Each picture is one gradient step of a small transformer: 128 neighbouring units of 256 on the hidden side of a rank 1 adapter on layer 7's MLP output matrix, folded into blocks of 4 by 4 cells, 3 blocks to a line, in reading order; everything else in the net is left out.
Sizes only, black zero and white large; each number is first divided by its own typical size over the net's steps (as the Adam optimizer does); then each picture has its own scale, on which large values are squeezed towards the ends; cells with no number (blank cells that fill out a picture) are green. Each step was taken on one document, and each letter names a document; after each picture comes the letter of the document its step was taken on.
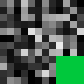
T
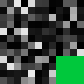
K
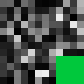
T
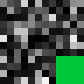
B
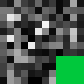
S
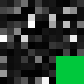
B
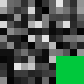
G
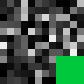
T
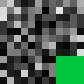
G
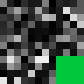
K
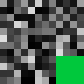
T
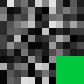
G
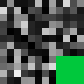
G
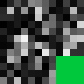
K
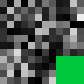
S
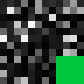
B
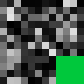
S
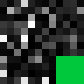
B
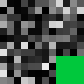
G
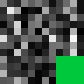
B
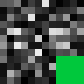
T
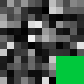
G
